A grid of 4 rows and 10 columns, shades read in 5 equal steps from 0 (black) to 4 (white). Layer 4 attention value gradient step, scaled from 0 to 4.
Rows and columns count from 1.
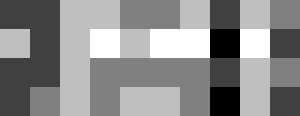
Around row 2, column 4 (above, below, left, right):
3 2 3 3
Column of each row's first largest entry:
3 4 3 3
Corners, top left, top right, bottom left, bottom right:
1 2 1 1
